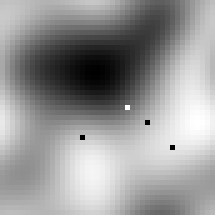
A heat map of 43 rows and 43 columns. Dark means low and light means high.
Average level on the scale: 60%. Lone odd cells: 4, 1 higher and 3 lower than their neighbours. Roughest part: centre.
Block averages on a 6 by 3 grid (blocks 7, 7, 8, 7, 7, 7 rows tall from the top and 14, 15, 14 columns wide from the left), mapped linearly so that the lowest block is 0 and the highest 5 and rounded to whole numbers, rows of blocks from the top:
3 2 2 / 2 0 3 / 2 0 4 / 3 3 5 / 3 5 4 / 4 4 3
